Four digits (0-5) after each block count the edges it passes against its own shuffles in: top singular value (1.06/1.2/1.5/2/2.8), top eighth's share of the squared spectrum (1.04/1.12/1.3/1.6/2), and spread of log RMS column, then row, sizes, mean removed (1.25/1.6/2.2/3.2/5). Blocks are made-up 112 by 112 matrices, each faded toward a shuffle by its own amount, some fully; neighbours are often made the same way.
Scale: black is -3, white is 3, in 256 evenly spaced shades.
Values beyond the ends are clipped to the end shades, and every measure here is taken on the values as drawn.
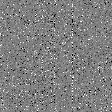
2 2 2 1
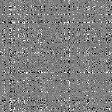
2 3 4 4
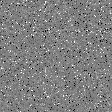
0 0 0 0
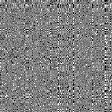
5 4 3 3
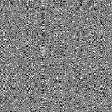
5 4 3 2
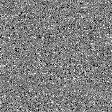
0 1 0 2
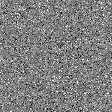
0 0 0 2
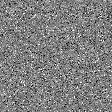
0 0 0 1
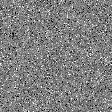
0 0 1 0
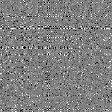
4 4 2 3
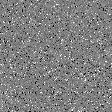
3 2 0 1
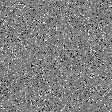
0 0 0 0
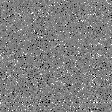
3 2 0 1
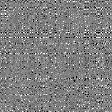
5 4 3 3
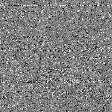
1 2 0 3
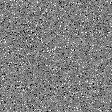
0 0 0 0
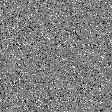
1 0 0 2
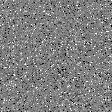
3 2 1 0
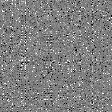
4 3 2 1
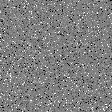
0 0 0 0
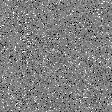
3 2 1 0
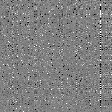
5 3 2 1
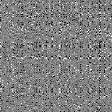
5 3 3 2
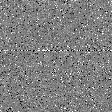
3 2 0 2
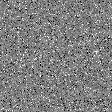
2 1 0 1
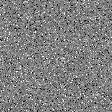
2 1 0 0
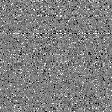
4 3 1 2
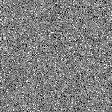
3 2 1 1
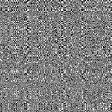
5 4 3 3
